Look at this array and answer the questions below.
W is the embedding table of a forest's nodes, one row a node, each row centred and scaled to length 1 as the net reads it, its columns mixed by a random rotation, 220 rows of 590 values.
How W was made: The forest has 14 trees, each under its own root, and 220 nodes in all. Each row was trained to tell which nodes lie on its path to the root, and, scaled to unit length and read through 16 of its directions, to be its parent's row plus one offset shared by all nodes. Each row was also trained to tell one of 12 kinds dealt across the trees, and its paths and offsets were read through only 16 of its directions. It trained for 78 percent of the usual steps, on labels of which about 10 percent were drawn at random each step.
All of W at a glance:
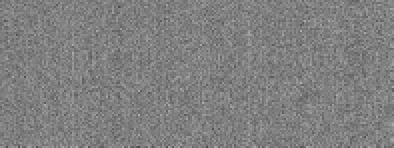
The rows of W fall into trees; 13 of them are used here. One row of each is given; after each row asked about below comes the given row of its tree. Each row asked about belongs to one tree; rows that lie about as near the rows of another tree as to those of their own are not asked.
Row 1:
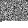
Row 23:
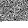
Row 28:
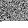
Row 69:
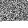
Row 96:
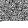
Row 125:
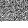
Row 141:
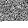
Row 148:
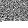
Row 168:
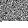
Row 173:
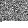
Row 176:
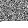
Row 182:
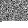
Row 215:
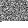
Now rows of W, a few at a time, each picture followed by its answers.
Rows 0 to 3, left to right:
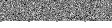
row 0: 141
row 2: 23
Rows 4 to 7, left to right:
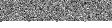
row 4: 23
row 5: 125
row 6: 28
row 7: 69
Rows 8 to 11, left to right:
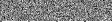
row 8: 96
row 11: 168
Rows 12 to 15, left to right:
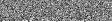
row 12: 125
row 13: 148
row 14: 96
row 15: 148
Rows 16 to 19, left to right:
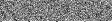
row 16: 23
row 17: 28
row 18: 23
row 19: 96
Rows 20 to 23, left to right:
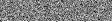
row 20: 125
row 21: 96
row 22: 182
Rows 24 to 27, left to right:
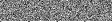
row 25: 176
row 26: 28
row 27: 168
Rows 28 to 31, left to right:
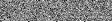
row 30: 1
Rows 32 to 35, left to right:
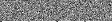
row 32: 1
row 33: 173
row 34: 23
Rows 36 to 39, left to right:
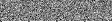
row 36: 28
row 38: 173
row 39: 173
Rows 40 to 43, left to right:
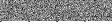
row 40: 96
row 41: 215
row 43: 69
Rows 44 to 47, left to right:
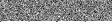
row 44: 96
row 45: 173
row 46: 141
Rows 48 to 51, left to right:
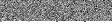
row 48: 148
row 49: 96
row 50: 173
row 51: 28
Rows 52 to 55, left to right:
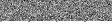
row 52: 1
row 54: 148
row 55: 23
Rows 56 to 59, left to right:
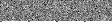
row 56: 176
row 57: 168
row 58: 1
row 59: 148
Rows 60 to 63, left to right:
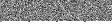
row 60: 148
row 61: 168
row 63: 176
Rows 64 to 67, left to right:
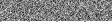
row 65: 173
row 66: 148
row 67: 1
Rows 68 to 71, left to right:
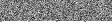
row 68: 148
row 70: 96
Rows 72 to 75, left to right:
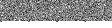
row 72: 215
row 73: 69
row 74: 125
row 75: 23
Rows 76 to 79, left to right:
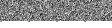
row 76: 173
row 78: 173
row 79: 125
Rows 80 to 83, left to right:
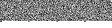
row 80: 1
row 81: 1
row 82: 23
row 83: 168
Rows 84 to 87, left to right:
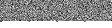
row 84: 125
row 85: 125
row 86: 28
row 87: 168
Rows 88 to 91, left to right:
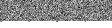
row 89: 23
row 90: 96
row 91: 125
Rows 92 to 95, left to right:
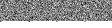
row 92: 168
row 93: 125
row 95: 69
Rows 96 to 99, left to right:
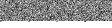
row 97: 69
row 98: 148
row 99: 173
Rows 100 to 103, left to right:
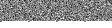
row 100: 1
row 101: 148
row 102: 125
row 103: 1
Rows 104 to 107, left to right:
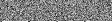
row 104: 28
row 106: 182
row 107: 168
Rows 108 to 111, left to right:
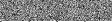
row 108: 176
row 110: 28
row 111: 1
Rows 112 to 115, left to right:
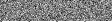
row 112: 125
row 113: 23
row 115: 96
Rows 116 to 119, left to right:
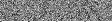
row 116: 176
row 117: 148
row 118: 148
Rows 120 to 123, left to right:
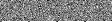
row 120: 23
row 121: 173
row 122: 23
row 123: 125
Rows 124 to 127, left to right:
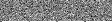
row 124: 23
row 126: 28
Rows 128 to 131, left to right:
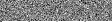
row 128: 141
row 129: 215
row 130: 148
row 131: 69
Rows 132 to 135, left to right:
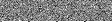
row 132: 148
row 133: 28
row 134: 148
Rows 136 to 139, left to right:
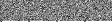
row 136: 23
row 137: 173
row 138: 69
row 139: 125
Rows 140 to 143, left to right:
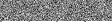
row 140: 125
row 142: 69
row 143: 23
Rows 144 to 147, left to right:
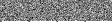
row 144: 168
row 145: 125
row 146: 28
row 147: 168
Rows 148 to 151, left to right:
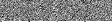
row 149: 173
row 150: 176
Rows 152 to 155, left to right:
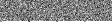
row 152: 96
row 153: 28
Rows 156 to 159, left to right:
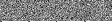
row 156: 215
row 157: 215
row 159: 28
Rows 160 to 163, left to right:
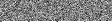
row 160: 215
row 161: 173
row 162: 23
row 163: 148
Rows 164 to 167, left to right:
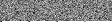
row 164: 173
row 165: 141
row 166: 215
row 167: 182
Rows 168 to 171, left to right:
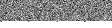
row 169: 96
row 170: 215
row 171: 168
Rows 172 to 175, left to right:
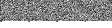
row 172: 125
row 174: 28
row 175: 141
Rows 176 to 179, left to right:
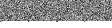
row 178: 28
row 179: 96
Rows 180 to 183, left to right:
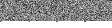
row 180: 168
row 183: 1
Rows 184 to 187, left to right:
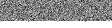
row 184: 96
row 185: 148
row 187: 125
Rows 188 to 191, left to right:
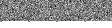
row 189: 28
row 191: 173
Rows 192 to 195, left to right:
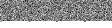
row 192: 176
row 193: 23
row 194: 168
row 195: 168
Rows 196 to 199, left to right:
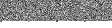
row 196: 28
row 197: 96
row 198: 168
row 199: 176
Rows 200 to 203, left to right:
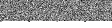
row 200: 125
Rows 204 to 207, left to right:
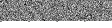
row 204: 182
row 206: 23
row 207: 148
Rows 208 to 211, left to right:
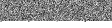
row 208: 96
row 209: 1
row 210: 96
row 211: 215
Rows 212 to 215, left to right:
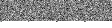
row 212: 28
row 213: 96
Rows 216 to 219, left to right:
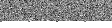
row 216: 1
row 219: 182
